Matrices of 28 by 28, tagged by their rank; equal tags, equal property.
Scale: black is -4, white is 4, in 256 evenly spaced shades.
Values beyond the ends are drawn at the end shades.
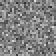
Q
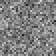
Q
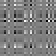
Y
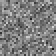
Q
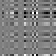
Y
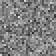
Q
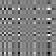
Y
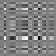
Y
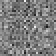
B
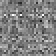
B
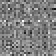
B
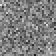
Q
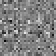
B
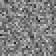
Q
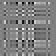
Y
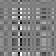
Y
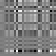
Y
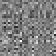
B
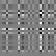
Y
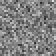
Q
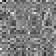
B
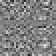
B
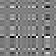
Y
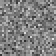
Q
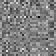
B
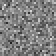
Q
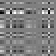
Y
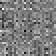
B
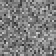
Q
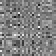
B
